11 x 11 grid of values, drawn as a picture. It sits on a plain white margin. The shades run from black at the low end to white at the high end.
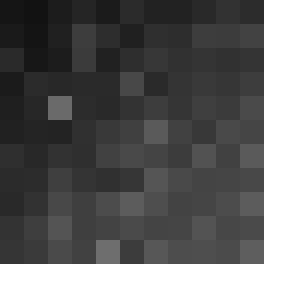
The halves do not mirror each other. Overall the values sit about 20% of the way up the scale. Values rise toward the bottom right. The top left is the ninth with the lowest average.
